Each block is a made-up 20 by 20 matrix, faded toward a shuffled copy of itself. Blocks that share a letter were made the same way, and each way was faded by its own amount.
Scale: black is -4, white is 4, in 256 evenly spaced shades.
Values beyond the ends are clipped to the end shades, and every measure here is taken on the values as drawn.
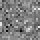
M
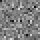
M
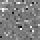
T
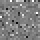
T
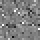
T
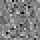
M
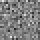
M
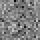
M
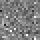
M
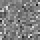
M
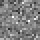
M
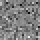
M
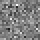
M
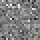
M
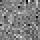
M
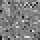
T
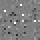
T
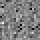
M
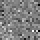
M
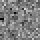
M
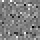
T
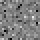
T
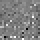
T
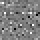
T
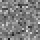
M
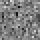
M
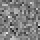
M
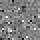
T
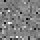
T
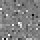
T
